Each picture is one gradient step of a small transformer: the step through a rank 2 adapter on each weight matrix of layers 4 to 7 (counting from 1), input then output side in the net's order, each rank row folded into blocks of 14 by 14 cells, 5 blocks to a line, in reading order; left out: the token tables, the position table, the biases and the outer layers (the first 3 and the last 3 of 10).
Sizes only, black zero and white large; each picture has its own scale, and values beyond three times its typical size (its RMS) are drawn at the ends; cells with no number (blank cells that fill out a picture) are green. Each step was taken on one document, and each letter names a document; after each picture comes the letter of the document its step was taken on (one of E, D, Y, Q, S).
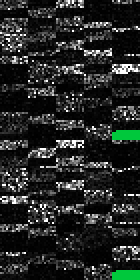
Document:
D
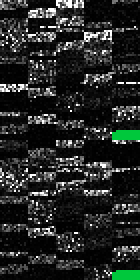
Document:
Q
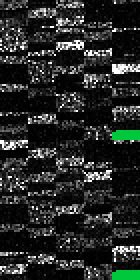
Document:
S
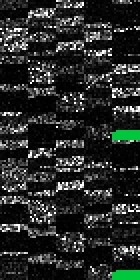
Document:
S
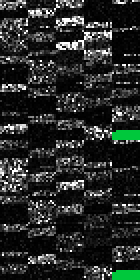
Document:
Q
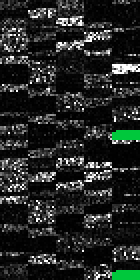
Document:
S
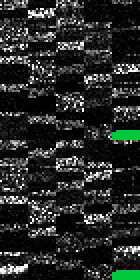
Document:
S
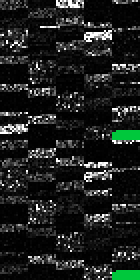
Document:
Q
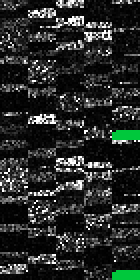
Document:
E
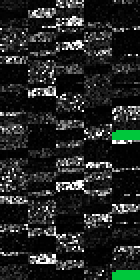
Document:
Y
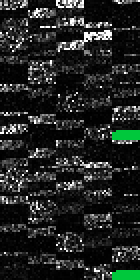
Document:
Q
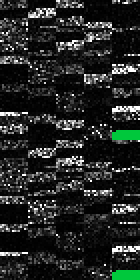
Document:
D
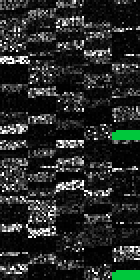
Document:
S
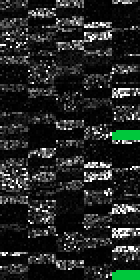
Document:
D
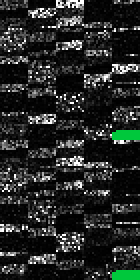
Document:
Y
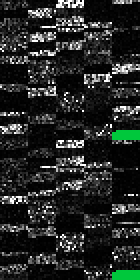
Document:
Y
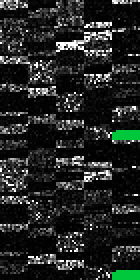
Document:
Q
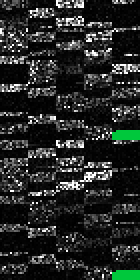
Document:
Q
